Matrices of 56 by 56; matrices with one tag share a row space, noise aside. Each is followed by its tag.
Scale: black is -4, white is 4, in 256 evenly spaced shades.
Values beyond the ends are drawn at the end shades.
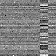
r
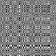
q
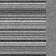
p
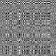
q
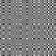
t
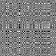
q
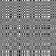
q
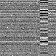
r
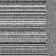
p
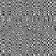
t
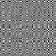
t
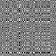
q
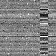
r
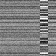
r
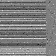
p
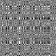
q
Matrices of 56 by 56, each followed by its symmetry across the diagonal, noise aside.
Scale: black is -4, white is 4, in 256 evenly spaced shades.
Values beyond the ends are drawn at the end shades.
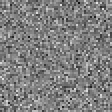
antisymmetric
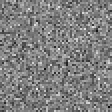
neither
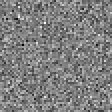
antisymmetric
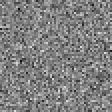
neither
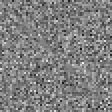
antisymmetric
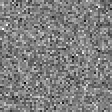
neither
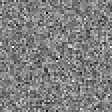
antisymmetric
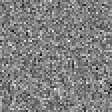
neither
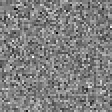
antisymmetric
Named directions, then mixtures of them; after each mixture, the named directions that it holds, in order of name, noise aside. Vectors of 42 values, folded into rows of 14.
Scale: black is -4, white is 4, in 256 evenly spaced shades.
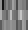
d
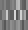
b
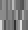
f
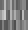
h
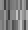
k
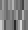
f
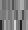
f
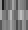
d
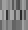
b, h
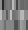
d, f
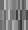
k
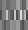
b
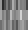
d, k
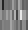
b, d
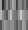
d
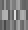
b, h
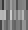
d, h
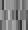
d, k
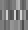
b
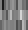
d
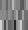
f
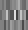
b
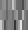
f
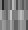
d, f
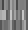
d, h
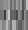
h, k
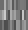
h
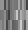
k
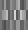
b, h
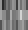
d, k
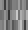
k
